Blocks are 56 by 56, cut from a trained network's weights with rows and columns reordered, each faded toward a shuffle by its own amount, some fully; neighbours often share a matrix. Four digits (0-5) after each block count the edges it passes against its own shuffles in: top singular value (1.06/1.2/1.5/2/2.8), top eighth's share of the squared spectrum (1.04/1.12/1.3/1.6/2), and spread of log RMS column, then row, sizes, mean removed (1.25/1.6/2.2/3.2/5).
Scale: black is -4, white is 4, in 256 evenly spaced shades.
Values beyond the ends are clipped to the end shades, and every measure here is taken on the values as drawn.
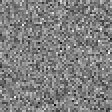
1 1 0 0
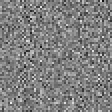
3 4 2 1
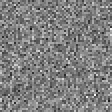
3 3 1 0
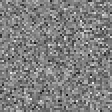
0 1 0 0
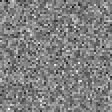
0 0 0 0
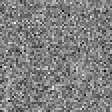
2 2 0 0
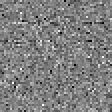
2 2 0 1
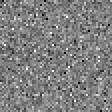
0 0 0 0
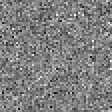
0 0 0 0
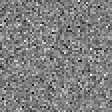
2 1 0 0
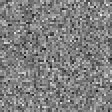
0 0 0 0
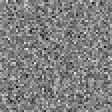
2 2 0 0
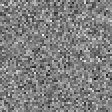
0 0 0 0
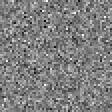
0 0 0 0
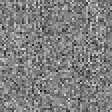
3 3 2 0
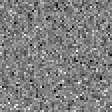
0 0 0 0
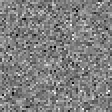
0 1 0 0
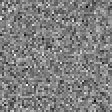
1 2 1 1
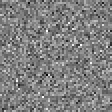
1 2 1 0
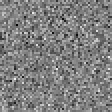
2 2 0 1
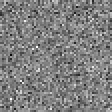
2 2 1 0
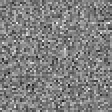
3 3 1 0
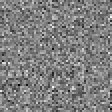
3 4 2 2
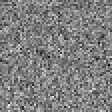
1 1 0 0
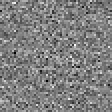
3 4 2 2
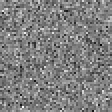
0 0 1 0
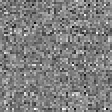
3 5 2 2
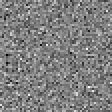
2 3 1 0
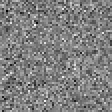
2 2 1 0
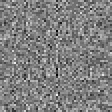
3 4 2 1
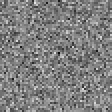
1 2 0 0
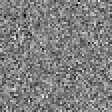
2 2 0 0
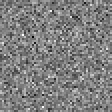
2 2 1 0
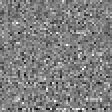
3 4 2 2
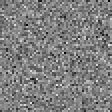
2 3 1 1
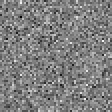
1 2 1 0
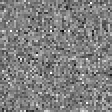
2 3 0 1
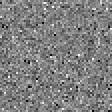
1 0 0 0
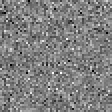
1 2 0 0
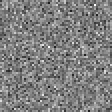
1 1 0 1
